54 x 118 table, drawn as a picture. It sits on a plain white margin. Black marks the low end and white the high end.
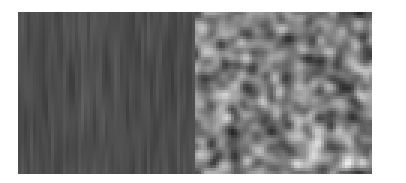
It is made of 1 by 2 panels. Panel 1,1: low, streaked downward, faint in contrast. Panel 1,2: middling, blotchy, strong in contrast.
